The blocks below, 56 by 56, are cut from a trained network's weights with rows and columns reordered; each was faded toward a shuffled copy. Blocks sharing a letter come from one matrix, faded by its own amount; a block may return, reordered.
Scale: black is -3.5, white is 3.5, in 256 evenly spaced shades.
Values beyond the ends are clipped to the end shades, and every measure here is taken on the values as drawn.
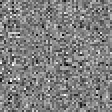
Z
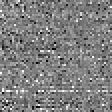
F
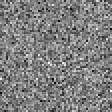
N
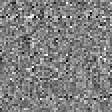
Z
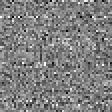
Z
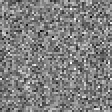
N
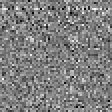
Z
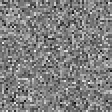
N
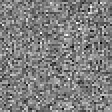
N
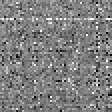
F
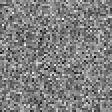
N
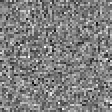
N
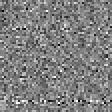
Z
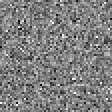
N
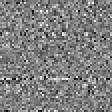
Z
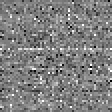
F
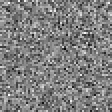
N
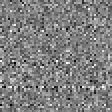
Z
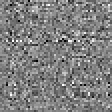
Z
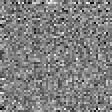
Z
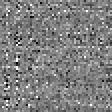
F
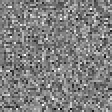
N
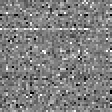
F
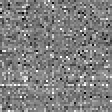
F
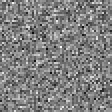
N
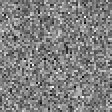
N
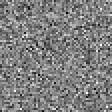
N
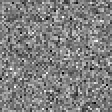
N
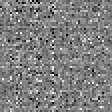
F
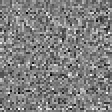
Z
